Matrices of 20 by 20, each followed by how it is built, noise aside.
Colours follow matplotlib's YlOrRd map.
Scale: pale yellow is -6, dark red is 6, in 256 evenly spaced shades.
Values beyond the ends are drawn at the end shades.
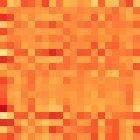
low rank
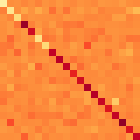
diagonal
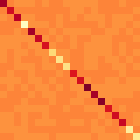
diagonal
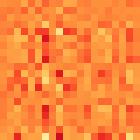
low rank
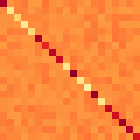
diagonal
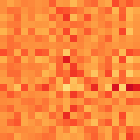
low rank
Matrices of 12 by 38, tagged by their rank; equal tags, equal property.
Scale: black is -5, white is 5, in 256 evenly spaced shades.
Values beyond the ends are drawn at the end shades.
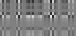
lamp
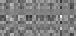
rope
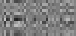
rope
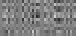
rope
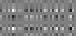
lamp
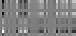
lamp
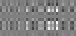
lamp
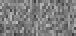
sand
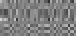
rope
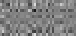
rope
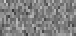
sand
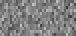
sand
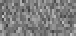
sand
